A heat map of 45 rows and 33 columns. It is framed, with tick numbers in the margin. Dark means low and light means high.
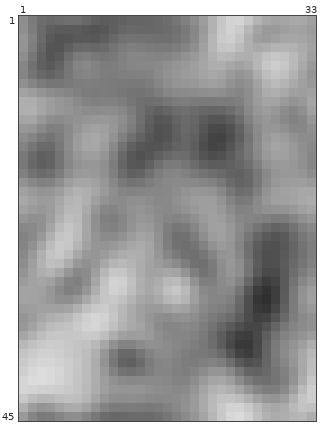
Neither half mirrors the other. The ninth with the highest average is the bottom left. The histogram is bell-shaped.
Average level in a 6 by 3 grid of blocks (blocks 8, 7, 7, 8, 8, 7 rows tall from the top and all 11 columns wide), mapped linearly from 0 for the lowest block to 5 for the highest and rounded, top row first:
0 2 5 | 3 0 2 | 3 1 2 | 4 3 1 | 5 3 0 | 5 2 4
